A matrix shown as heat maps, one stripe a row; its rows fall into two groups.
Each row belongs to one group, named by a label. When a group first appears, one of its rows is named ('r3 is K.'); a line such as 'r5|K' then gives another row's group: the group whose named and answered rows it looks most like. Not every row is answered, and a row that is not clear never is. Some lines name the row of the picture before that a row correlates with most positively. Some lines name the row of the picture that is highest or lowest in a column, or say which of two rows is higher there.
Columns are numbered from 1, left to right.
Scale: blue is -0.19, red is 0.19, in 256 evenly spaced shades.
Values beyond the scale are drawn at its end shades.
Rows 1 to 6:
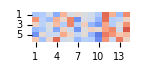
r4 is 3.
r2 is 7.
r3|7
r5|3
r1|3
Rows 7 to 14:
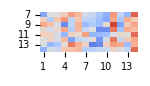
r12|7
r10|7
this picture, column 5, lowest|12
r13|3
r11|3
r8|7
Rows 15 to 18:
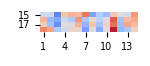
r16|7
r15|3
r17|7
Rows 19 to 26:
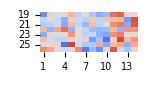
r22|7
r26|7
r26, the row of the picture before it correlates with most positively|18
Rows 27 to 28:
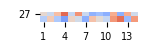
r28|3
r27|7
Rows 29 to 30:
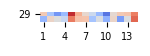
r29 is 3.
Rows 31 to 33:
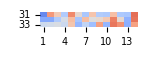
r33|3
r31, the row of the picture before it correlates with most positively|30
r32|3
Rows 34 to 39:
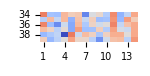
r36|7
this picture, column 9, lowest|39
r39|3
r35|7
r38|3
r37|7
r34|7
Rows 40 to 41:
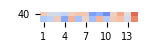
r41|3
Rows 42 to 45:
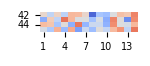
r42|3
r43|3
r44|7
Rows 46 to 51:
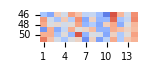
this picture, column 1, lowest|49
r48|7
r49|3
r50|7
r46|3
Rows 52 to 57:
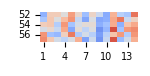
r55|7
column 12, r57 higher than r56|No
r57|7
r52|3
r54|7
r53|3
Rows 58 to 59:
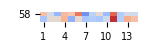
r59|7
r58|7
